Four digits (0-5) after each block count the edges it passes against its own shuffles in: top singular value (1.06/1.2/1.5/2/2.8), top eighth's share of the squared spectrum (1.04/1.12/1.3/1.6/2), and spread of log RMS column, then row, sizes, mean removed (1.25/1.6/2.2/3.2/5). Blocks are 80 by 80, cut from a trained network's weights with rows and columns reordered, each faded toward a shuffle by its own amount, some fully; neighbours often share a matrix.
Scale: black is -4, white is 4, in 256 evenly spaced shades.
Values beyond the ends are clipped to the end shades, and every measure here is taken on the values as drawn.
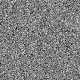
0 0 0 0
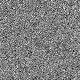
0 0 0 0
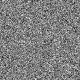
2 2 0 1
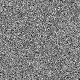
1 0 0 0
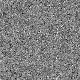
0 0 0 0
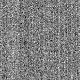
3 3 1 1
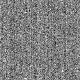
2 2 0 1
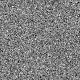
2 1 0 0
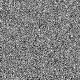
2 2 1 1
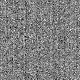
2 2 0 1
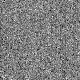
1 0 0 0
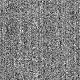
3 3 0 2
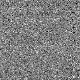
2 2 1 0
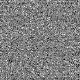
2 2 2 0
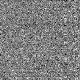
2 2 2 0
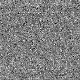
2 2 1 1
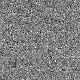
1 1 1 0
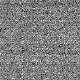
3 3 3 1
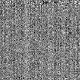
3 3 1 2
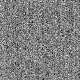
2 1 0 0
